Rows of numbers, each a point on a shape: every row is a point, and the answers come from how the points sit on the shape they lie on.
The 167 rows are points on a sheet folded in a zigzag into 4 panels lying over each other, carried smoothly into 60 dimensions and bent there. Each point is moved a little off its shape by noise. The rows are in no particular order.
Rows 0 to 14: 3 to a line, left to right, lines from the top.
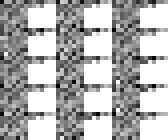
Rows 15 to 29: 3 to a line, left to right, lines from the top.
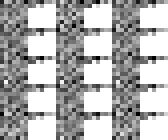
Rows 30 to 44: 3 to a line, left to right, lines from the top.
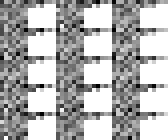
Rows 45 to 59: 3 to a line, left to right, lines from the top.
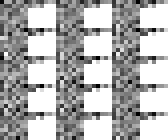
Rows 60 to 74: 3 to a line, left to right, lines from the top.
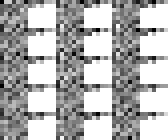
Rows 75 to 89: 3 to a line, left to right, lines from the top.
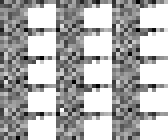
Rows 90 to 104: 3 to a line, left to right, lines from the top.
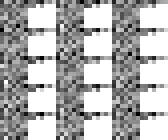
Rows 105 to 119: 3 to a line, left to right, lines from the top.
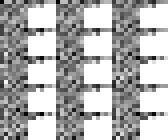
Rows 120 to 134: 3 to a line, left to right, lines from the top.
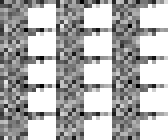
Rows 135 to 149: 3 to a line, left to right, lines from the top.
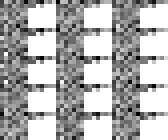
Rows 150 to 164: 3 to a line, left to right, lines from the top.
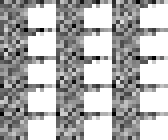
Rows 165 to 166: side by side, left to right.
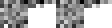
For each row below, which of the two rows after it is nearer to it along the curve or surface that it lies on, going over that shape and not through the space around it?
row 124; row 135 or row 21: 21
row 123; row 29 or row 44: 29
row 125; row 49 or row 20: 49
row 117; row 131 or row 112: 131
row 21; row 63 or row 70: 70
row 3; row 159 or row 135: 135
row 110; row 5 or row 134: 5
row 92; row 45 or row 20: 45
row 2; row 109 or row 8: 109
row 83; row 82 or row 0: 0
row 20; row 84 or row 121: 121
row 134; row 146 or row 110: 146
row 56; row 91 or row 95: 91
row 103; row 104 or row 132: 104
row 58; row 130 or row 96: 96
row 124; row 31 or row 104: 31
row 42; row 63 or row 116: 116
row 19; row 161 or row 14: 161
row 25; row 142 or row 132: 132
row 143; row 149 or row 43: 149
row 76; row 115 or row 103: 115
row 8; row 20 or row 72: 72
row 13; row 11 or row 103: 11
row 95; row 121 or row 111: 121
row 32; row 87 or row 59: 59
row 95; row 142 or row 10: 10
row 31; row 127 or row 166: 127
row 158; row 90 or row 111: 90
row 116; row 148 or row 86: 148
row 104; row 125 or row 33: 33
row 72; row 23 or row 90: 23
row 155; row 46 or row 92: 46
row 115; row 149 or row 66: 149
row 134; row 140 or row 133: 140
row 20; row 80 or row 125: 80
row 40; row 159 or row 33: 33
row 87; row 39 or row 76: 39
